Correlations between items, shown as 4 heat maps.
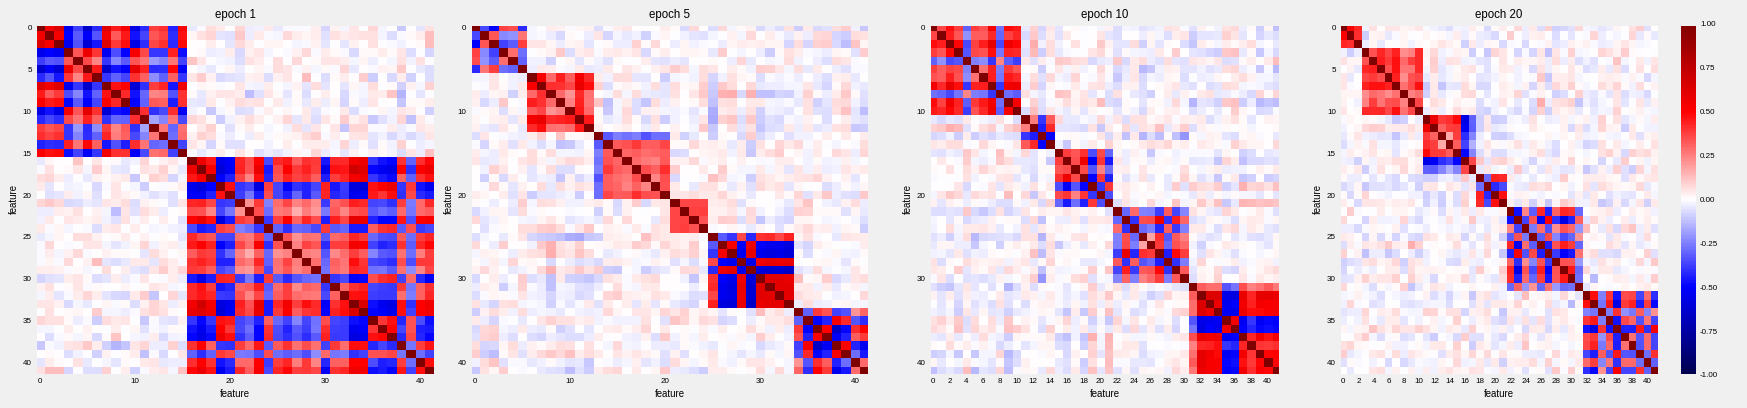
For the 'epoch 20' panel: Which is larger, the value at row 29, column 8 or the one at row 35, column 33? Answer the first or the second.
the second
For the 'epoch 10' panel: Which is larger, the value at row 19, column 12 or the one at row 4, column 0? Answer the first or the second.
the first
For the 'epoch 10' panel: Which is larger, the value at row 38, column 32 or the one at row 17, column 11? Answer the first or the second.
the first
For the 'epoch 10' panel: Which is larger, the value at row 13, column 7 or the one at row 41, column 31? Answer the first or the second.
the second
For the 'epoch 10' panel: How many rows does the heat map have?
42
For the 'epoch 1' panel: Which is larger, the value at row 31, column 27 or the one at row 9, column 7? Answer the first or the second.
the second
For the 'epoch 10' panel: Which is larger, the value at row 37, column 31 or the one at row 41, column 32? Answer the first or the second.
the second
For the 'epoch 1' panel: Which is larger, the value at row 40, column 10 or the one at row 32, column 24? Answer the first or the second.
the first
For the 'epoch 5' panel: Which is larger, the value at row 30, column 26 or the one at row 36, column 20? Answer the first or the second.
the second
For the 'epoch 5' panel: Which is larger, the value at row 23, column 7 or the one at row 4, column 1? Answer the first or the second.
the first
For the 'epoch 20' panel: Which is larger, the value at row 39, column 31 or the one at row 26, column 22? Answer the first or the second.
the second
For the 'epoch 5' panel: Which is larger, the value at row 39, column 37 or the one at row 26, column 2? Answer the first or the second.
the second
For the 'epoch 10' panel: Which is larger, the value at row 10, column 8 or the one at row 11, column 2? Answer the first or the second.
the second
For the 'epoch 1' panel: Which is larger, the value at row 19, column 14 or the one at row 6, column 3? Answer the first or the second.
the second
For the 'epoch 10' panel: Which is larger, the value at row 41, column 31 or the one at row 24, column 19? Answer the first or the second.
the first
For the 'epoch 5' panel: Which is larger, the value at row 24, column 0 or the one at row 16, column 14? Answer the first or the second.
the second
